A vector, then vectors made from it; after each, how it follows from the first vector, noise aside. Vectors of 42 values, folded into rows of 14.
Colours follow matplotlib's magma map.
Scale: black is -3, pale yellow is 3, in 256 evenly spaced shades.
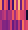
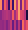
copied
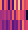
copied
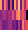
copied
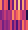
copied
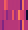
partly zeroed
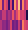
copied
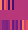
partly zeroed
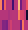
partly zeroed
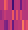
partly zeroed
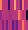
partly zeroed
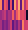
copied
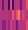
partly zeroed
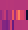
partly zeroed
